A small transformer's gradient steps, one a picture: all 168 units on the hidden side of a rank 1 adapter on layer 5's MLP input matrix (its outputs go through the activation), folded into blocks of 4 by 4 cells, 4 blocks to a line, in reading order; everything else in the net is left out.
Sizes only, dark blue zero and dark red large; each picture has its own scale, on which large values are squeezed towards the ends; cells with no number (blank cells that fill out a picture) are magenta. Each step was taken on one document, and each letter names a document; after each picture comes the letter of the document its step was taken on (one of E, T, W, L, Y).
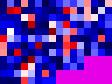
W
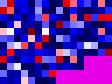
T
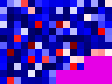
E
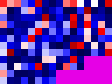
E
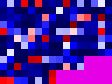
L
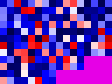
E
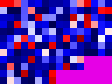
L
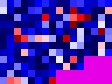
L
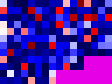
E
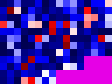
W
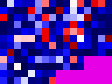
L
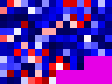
T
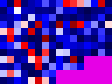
T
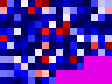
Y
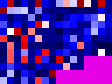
T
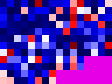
L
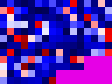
T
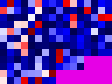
T
